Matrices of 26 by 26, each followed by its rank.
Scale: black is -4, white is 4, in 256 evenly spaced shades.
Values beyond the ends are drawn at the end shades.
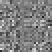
five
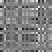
two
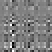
two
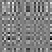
two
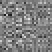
five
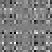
two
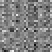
five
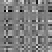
two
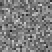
full rank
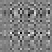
two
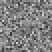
full rank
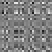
two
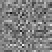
five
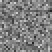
full rank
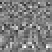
five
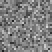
full rank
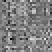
five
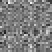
five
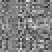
five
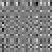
two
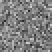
full rank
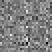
five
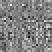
five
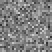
full rank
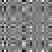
two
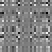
two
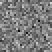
full rank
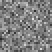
full rank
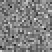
full rank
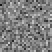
full rank
